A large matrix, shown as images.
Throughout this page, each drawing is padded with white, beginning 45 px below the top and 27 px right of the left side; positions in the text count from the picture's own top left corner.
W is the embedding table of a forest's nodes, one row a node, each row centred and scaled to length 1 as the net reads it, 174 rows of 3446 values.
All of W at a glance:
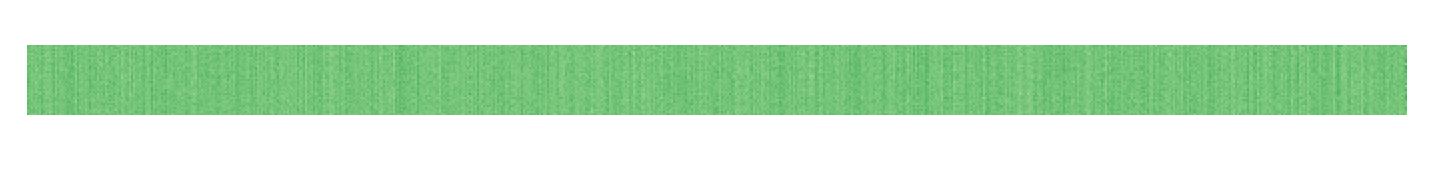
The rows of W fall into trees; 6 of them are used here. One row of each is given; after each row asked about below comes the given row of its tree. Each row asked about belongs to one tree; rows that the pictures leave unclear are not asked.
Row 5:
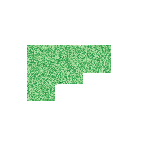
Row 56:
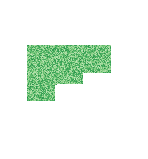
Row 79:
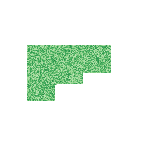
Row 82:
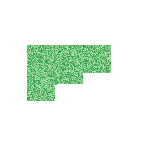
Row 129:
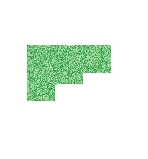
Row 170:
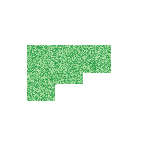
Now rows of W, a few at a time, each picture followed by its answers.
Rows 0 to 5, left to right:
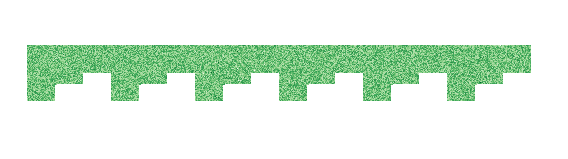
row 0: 170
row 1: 82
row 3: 79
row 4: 56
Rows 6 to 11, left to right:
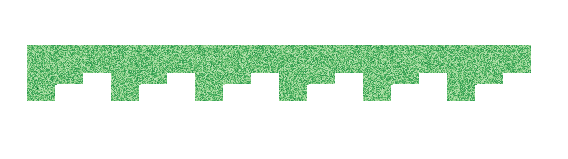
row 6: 170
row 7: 129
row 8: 5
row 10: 170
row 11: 56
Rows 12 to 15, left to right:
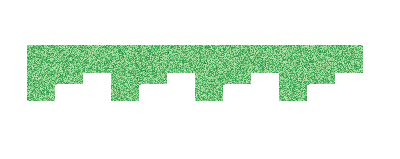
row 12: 82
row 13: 129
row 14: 170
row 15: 56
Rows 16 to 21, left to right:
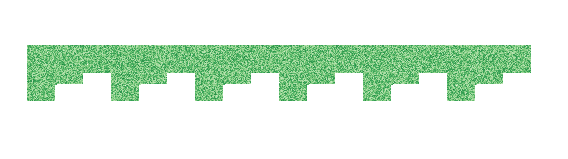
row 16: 82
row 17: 5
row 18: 82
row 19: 56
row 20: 56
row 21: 82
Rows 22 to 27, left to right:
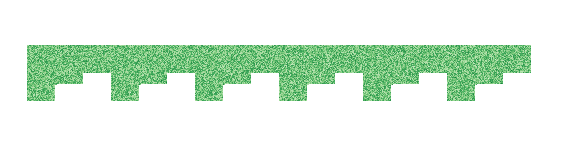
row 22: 82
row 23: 82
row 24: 82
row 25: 5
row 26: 56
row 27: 56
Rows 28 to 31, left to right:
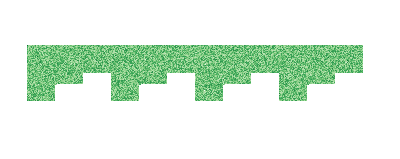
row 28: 129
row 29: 82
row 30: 79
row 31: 82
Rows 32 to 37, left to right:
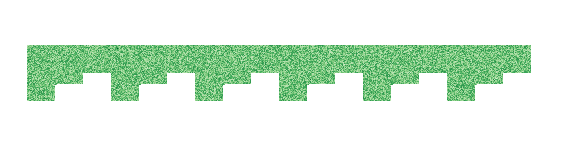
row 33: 170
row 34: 170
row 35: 56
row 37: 79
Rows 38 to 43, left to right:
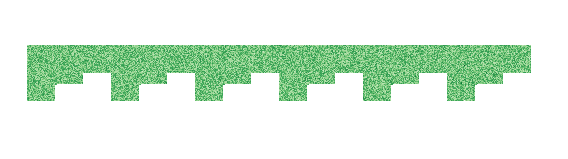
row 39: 56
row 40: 170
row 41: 129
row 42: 82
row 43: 56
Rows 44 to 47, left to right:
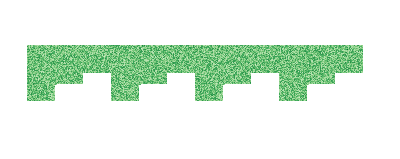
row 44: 82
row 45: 170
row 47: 129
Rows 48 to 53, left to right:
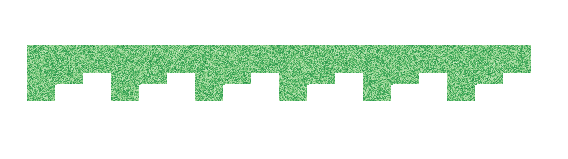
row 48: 129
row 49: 82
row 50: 170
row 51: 170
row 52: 82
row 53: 129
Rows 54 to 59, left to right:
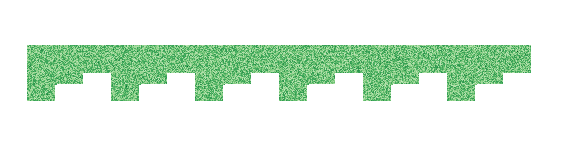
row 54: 82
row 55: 56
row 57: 82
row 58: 5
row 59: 56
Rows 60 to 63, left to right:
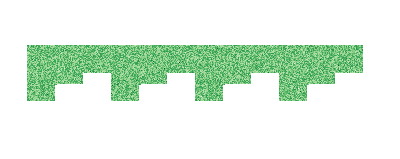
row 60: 56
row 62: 56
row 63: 170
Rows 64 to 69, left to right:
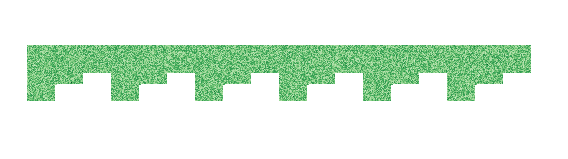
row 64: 129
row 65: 170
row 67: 170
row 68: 56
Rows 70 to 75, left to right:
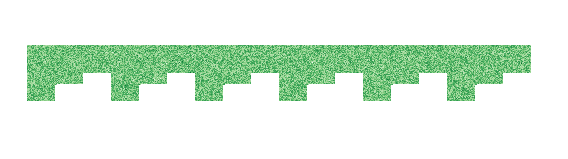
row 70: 129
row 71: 79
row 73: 79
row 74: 170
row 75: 82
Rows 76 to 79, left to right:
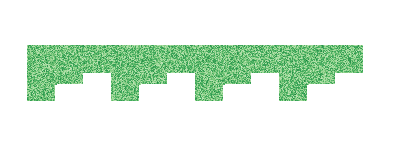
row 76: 82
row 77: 5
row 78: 82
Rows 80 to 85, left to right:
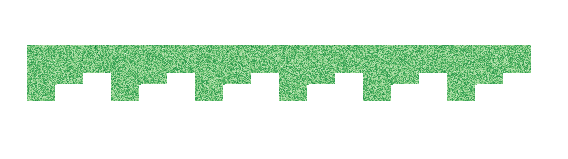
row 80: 5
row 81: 82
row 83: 170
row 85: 5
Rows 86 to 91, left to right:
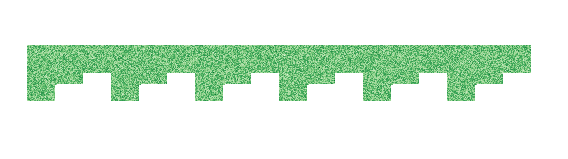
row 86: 82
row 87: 56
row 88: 5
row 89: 79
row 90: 170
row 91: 170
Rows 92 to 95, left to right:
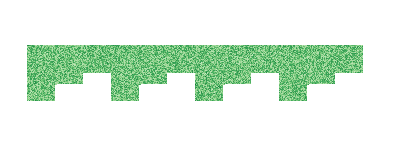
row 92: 5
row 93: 170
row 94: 129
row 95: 56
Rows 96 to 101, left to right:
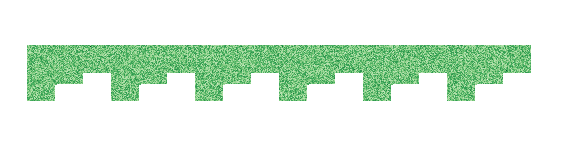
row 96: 82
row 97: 170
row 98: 5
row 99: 82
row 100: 56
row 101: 5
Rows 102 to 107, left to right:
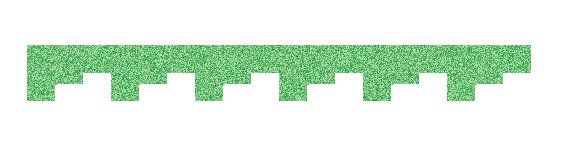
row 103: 5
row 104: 170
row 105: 129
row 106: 56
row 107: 5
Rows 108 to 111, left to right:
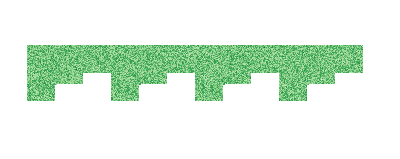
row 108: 79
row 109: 82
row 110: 82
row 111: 129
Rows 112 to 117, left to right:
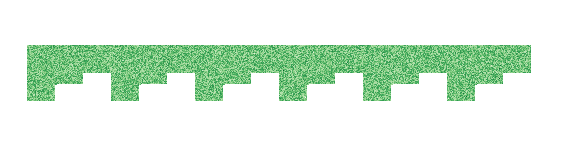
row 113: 56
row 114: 170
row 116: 5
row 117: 56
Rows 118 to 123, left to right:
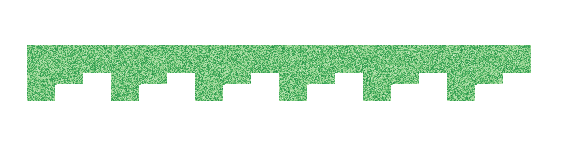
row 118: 170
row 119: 129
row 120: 82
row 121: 5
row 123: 82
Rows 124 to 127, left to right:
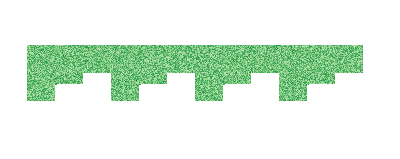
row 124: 82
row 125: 170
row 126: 82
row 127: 56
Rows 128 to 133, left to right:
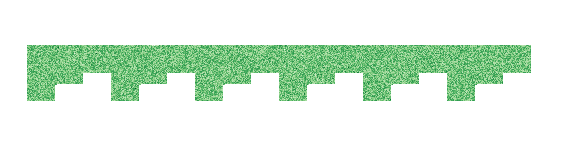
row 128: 170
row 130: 82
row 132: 56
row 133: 56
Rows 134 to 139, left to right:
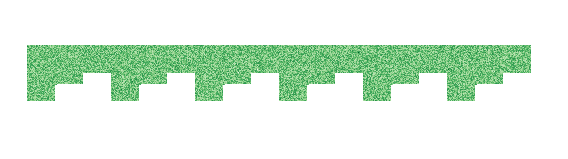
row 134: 56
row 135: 170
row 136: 170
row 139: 170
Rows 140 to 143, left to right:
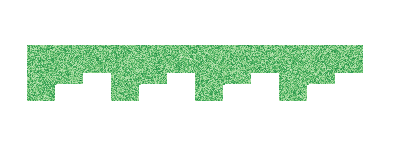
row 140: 79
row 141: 170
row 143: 82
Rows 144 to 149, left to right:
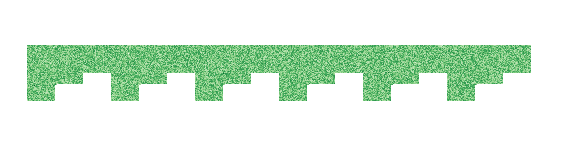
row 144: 170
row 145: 5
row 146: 170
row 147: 56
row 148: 56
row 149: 79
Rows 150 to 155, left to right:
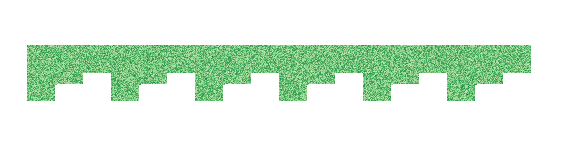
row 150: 56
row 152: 129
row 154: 5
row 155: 56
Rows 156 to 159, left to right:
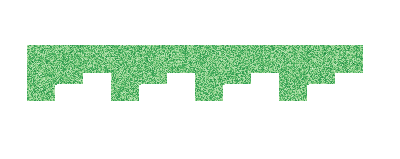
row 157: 129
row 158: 170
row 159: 170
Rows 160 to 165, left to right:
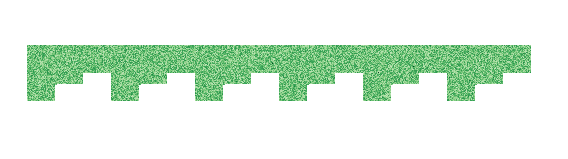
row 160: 170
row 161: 82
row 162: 170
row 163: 56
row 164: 82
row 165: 56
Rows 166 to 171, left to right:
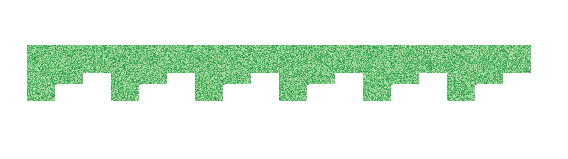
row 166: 170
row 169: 82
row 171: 82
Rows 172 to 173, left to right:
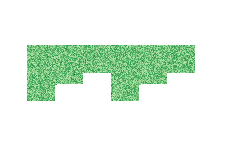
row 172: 56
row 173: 5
